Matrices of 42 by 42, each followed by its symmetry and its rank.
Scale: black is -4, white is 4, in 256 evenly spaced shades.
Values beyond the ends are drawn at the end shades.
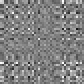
symmetric, rank three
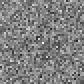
symmetric, full rank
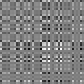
symmetric, rank one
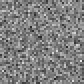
neither, full rank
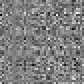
neither, rank five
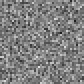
neither, full rank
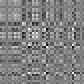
symmetric, rank two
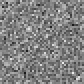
symmetric, full rank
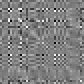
symmetric, rank three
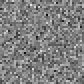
neither, full rank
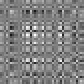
symmetric, rank two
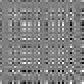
symmetric, rank two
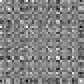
symmetric, rank three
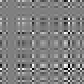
symmetric, rank one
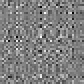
neither, rank five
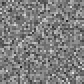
symmetric, full rank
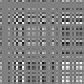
symmetric, rank one
